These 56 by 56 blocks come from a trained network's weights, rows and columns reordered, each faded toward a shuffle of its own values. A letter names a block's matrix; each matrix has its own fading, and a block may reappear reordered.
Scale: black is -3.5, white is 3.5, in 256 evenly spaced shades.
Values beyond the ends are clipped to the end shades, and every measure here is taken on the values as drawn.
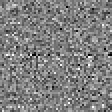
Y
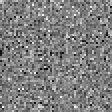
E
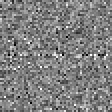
Y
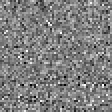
Y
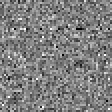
Y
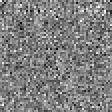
Y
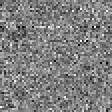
Y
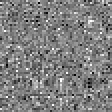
E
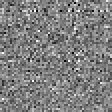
Y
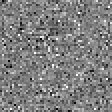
E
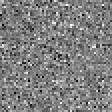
E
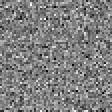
Y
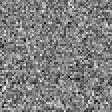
E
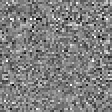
Y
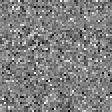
E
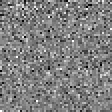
E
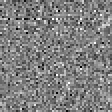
Y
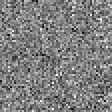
E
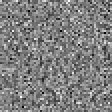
Y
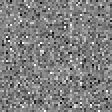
E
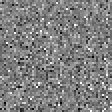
E
